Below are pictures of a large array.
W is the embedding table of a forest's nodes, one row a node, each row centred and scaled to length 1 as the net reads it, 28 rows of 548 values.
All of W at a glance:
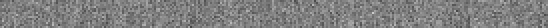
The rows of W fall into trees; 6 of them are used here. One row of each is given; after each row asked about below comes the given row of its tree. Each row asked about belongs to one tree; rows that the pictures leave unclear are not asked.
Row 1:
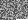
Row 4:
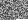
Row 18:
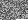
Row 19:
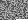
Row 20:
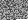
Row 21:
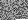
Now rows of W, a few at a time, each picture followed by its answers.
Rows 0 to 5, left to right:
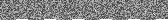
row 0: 4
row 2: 4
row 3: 21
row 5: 19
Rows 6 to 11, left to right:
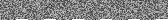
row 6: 20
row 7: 21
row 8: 20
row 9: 4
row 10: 20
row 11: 4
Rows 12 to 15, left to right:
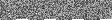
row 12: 21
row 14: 19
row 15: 1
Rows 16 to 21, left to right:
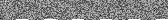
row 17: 21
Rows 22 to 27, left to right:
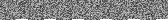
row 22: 18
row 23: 1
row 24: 1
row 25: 19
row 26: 18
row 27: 20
